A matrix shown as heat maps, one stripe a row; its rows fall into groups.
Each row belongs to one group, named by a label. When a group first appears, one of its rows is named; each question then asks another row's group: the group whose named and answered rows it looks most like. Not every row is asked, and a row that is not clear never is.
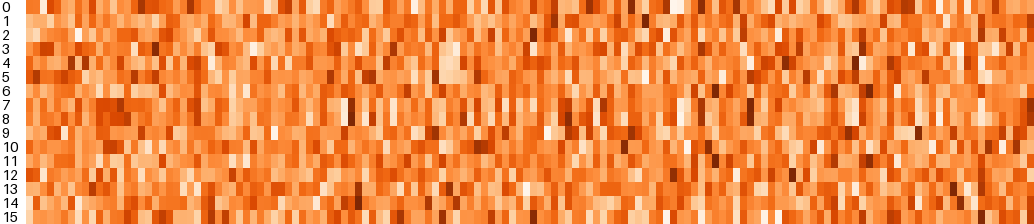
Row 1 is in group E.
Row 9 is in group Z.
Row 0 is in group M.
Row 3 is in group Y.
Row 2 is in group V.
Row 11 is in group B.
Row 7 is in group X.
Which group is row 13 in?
E
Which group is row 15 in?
V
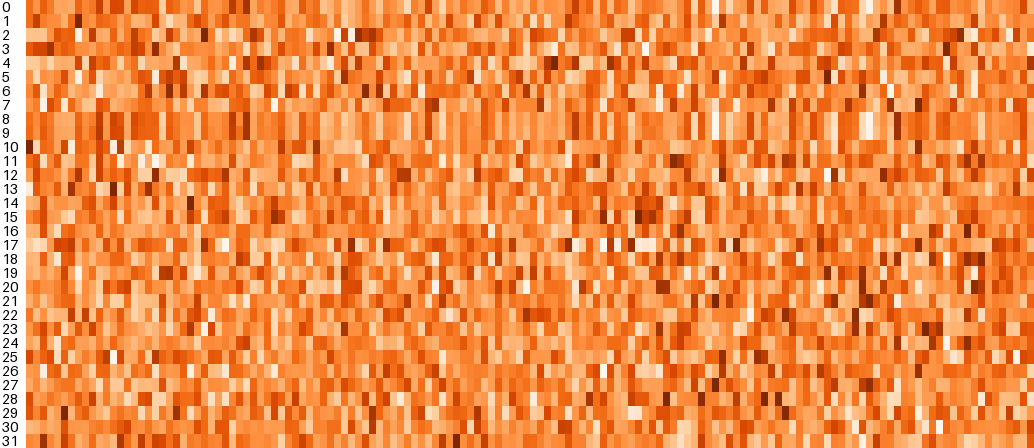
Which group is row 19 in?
V
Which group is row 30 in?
X
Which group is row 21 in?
B
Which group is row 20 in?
M
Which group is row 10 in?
Y
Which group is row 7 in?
Z
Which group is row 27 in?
B
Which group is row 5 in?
V
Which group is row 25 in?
Y
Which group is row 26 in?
Z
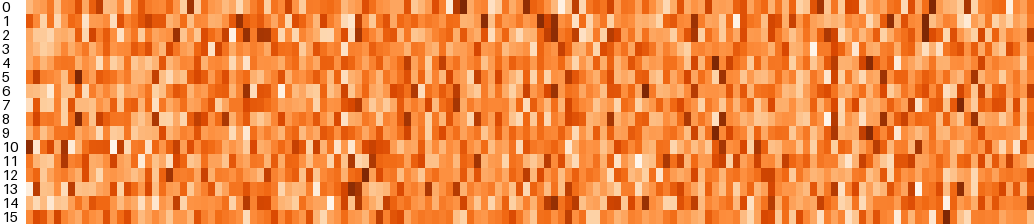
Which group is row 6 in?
E
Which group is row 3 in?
X
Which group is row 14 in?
E
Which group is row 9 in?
B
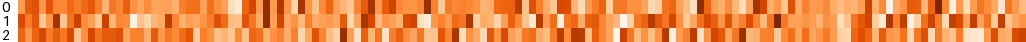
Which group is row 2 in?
X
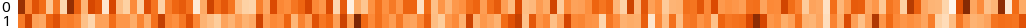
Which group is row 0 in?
Y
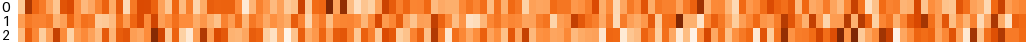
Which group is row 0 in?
Y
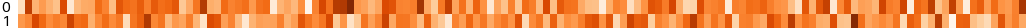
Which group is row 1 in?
Y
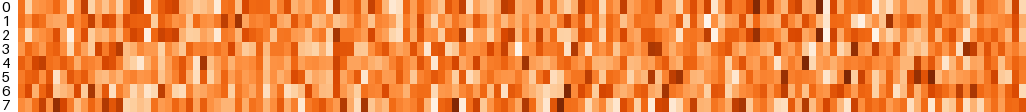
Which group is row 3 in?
M
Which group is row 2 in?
V
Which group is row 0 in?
V
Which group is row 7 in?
X
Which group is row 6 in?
Z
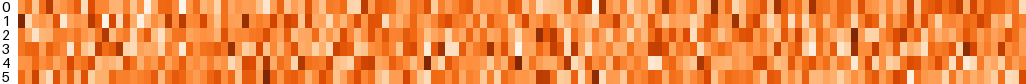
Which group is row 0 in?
Z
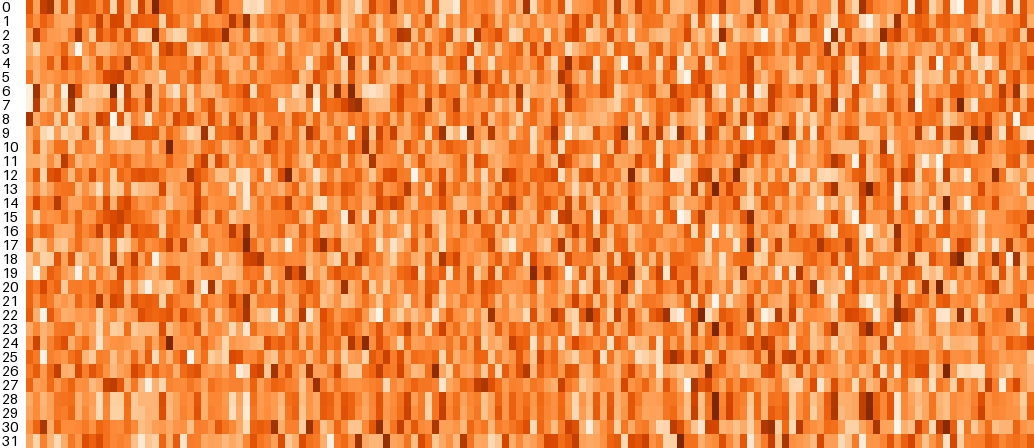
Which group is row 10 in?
E
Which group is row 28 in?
B
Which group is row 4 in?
X
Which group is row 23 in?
B
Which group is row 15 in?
X
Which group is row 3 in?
V
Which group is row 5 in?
X
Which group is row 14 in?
M
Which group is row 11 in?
X
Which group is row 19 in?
V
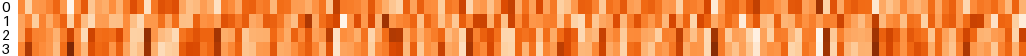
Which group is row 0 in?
V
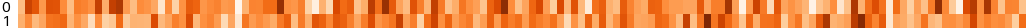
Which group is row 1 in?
B
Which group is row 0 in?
M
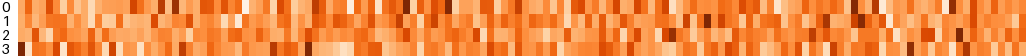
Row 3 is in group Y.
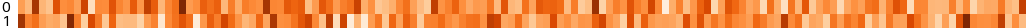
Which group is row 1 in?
Y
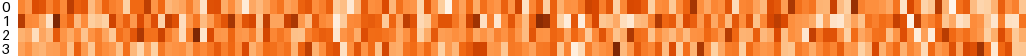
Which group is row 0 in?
Y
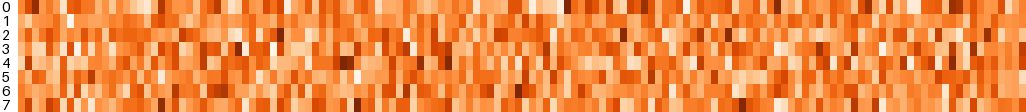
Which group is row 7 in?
E
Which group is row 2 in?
M
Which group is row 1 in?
V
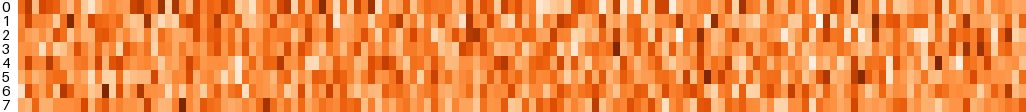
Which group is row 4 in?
M
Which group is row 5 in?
B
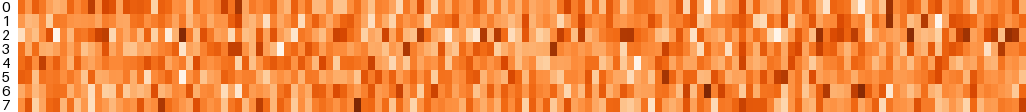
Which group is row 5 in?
Z
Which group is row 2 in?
Z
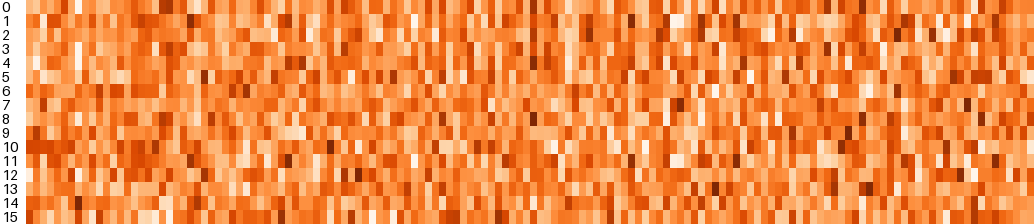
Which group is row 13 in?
B
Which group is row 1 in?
M
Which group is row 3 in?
V
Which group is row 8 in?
V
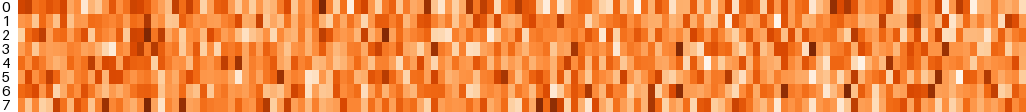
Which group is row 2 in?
Y
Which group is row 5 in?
M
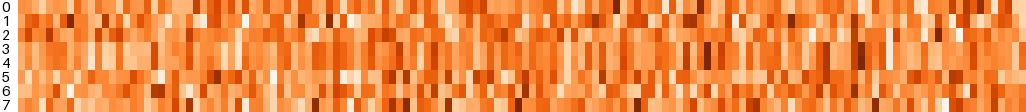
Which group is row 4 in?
B
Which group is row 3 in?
B
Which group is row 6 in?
V
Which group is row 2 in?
M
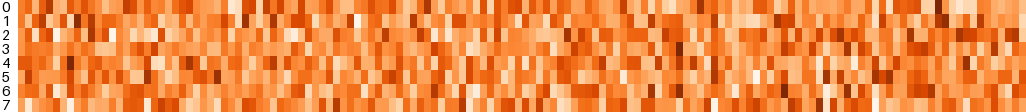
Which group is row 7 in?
V
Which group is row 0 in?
M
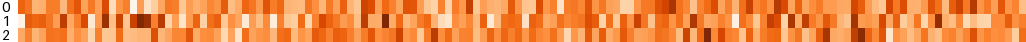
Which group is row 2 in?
B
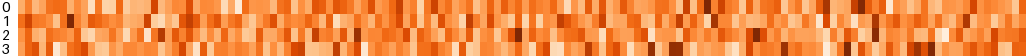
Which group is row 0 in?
B
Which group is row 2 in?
E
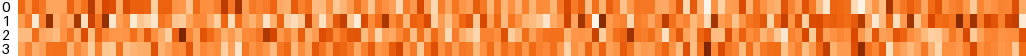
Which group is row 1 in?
Z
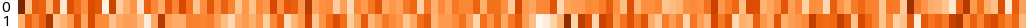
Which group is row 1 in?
Z
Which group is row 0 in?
Y
